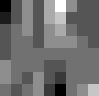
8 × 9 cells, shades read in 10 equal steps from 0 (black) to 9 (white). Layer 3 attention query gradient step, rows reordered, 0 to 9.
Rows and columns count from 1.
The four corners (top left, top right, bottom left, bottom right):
0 3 4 7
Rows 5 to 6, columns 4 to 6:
4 4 4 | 4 3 3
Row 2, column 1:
1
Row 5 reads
3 4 4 4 4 4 4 4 4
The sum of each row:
37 34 36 36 35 35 34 34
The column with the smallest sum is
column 1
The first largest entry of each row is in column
6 6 6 5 2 1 1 9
